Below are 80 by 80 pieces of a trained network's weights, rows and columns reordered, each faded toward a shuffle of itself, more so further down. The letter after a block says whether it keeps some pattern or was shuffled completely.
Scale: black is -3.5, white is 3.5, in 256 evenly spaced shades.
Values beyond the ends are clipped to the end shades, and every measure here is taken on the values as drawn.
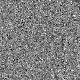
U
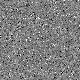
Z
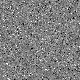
Z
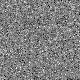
Z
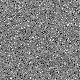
Z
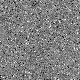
Z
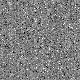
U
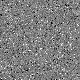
Z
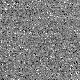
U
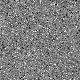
Z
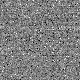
U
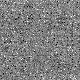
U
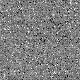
U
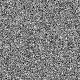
Z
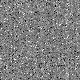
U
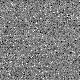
U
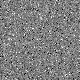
Z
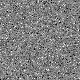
Z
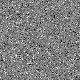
Z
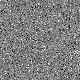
Z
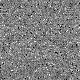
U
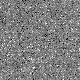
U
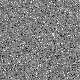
Z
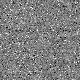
U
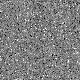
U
